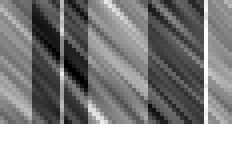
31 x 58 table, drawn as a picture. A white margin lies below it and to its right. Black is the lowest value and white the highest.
Average level on the scale: 40%. Odd lines: columns 16 and 52. Stripes: upright, repeating 2 times.
